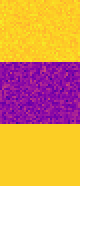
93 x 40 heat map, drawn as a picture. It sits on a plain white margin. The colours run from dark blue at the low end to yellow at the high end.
The table splits into 3 rows of 1 panel. Panel 1,1: very high, fine-grained, faint in contrast. Panel 2,1: low, fine-grained. Panel 3,1: very high, flat.
